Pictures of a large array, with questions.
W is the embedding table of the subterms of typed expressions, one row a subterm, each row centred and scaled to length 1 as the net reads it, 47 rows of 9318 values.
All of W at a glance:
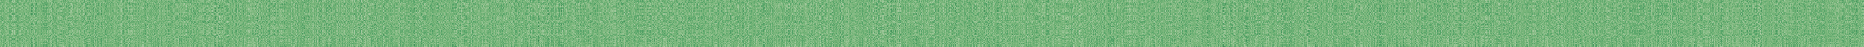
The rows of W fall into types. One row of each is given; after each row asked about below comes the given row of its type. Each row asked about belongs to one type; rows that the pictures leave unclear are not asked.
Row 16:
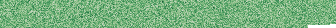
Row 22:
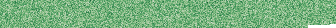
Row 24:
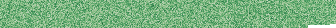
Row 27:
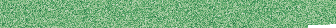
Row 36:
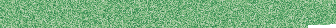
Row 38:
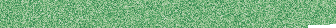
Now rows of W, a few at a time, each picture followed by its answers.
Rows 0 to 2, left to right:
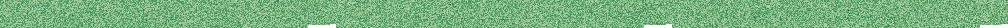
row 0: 16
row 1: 24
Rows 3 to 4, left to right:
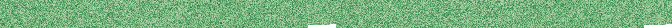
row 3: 22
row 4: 38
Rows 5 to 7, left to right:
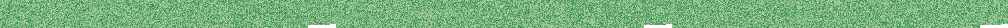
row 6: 24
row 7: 38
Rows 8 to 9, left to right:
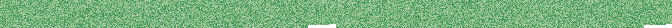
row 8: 38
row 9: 24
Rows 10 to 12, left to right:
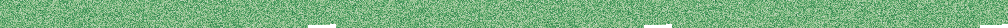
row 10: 16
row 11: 16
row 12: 22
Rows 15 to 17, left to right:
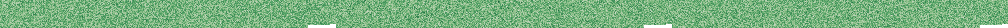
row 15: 24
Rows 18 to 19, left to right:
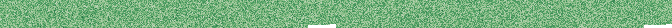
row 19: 16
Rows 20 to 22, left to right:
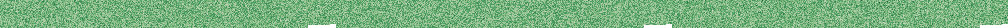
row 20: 27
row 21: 22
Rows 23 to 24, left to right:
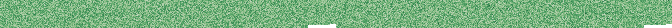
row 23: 38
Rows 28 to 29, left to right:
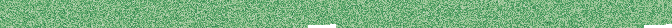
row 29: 38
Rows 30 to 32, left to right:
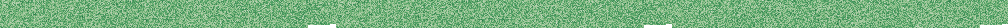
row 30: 24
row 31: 24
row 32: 16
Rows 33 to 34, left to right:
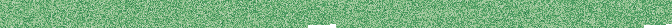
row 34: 24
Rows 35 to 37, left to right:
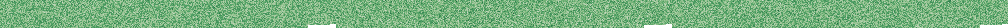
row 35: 22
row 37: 16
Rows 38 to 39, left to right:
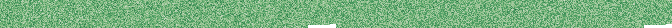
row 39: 36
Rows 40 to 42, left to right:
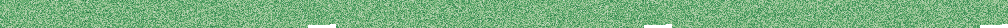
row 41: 36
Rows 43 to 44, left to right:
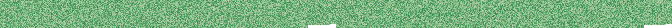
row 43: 36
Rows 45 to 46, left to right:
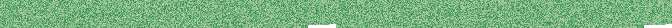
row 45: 38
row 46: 38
